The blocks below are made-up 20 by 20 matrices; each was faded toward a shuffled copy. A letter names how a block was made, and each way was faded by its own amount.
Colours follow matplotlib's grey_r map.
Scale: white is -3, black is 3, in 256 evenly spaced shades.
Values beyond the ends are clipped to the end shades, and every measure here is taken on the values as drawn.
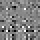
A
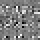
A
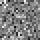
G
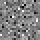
G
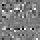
A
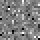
G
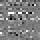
A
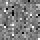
G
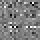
A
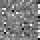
G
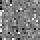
G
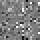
G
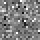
G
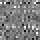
A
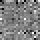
A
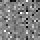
G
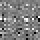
A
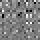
A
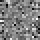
G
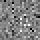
G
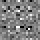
A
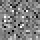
G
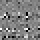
A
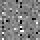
G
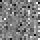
G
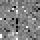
G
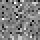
G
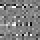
A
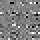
A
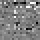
A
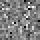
G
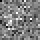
G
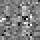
A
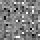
G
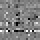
A
